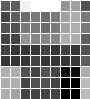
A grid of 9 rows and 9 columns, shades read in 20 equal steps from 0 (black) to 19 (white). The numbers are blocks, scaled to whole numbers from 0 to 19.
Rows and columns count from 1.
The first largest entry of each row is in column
4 8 8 7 9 9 1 9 9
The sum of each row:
118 80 81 84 41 40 63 62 59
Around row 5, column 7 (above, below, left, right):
13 4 4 4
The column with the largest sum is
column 9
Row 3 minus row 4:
1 1 -2 -1 -2 -1 -1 0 2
